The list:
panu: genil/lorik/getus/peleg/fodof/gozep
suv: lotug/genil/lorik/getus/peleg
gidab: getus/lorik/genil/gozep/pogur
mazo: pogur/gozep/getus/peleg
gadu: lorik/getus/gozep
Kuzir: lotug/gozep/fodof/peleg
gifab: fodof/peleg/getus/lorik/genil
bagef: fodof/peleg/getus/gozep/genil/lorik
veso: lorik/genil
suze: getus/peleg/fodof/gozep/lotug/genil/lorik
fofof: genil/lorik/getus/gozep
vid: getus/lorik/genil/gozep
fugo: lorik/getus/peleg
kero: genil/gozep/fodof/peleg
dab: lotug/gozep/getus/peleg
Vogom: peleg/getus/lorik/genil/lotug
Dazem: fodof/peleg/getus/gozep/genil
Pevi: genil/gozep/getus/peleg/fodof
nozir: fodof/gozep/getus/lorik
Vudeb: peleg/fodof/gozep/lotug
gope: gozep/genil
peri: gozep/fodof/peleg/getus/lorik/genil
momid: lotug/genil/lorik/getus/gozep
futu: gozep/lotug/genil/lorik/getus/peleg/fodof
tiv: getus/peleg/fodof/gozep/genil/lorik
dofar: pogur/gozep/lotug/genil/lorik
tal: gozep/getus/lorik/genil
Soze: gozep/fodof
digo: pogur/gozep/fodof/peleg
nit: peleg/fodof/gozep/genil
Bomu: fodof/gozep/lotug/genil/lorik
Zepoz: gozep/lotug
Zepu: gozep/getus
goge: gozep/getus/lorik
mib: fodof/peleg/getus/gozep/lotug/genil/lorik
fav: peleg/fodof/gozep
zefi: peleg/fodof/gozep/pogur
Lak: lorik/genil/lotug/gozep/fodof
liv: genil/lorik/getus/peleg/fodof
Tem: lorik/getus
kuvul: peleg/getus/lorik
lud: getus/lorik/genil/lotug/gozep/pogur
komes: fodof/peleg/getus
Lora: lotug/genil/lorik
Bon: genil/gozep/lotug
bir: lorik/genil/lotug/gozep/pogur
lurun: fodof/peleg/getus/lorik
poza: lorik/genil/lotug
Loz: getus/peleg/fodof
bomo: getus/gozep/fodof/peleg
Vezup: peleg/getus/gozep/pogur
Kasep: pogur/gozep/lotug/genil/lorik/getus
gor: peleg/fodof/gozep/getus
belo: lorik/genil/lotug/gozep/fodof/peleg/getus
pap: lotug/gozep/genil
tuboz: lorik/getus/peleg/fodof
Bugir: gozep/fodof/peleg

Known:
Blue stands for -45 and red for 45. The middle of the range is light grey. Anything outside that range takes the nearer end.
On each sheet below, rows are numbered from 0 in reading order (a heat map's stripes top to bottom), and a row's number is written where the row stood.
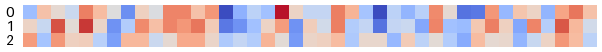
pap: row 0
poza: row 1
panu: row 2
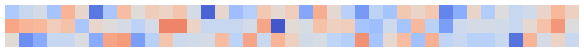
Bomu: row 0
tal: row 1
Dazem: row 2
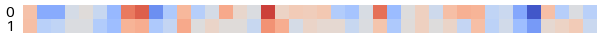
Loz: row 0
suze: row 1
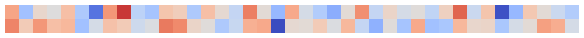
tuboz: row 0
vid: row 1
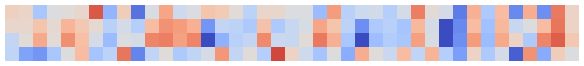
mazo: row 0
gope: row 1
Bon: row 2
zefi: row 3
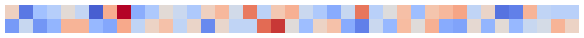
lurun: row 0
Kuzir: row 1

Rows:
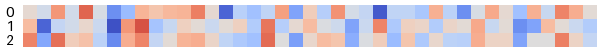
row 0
Lak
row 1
gifab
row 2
liv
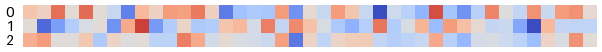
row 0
bir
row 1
komes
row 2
goge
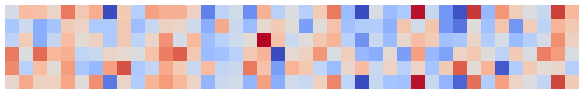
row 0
dofar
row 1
Soze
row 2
dab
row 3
fofof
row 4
fugo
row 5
Kasep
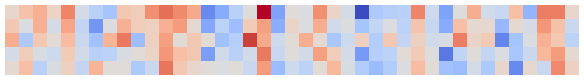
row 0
momid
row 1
belo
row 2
Vogom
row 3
futu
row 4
Zepu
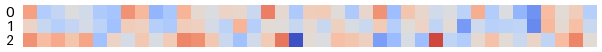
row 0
tiv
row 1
peri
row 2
lud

